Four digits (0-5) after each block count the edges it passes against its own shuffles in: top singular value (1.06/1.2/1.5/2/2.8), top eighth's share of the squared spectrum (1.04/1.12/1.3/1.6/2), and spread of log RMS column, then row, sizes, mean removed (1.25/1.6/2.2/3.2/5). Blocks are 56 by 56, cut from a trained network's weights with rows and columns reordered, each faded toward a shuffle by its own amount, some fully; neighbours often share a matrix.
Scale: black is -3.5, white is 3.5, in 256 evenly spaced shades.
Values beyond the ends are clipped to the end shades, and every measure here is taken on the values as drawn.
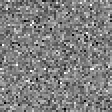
0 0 0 0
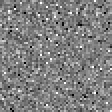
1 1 0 0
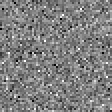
1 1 0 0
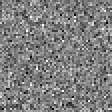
1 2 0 0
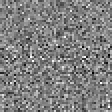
3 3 0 2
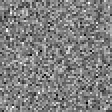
0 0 0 0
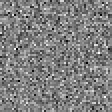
1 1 0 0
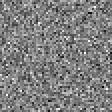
0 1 0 0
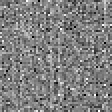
2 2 0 1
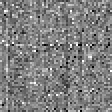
2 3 0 2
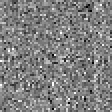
1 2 0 1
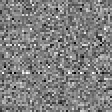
2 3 1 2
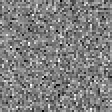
0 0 0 0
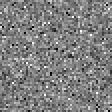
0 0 0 0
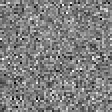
3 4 1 2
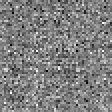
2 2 2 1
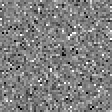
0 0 0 0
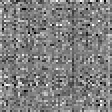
3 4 2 3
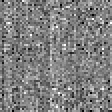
3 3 1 2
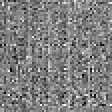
3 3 1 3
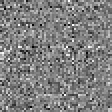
3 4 2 2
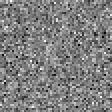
1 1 0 0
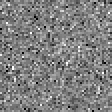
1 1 0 0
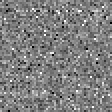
1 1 0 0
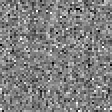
1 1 0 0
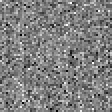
1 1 0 1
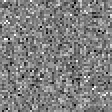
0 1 0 0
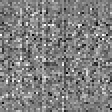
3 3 1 3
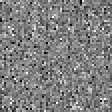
1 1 0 0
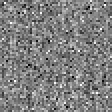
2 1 0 1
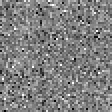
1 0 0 0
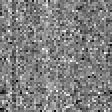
2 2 0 2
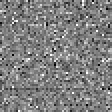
2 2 2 1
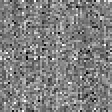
2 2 0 2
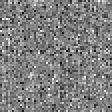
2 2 0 1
